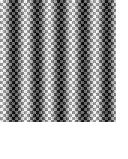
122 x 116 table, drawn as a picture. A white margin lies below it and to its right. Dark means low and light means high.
There is no overall slope. There is no seam. Stripes running up and down repeat 5 times from left to right.
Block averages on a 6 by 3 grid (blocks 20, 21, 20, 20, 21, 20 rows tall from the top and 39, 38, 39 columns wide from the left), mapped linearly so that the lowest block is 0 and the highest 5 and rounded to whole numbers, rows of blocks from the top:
3 5 0 | 3 5 0 | 3 5 0 | 3 5 0 | 3 5 0 | 3 5 0
